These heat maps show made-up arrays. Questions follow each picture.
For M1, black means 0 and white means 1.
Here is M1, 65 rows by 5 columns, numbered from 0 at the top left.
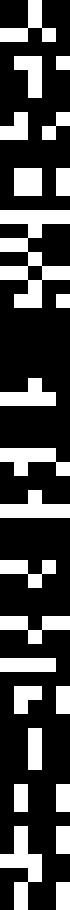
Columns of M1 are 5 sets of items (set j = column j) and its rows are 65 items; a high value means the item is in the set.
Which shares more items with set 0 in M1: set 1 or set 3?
set 1
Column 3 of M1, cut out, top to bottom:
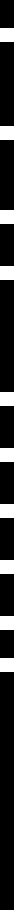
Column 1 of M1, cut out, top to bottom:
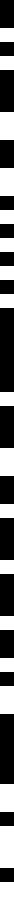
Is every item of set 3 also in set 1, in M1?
yes
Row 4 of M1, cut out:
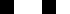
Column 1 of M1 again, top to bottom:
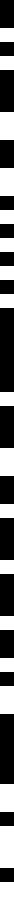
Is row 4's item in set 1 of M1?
yes
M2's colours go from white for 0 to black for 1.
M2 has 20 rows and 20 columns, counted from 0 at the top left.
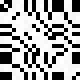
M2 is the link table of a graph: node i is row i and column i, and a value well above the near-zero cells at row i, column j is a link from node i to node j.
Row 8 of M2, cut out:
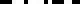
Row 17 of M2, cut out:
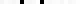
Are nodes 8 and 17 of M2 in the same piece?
no
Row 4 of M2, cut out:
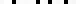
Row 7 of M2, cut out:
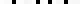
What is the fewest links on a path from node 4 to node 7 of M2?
2
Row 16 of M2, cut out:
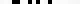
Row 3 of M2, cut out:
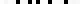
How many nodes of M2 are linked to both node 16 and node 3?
4
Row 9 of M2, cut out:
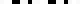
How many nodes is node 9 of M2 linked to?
6
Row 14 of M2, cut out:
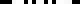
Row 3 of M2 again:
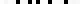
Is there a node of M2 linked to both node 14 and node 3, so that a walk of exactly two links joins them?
no
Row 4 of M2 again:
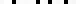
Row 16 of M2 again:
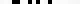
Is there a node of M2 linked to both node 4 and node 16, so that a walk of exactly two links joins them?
yes
